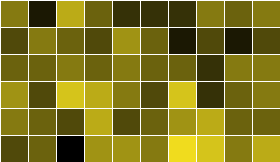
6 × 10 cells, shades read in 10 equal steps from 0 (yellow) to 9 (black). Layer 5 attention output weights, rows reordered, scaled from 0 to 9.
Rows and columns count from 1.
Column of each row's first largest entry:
2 7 8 8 3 3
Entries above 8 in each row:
0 0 0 0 0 1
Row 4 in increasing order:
1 1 2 3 4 4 5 6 6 7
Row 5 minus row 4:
1 -1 5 0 2 -1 2 -5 0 1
